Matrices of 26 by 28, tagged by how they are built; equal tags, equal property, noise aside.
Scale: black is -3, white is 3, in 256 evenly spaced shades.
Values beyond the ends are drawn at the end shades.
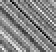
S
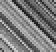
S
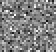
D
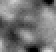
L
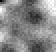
L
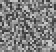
D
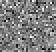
D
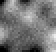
L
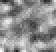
L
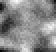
L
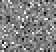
D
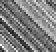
S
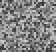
D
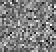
D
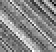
S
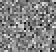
D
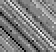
S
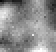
L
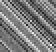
S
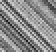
S
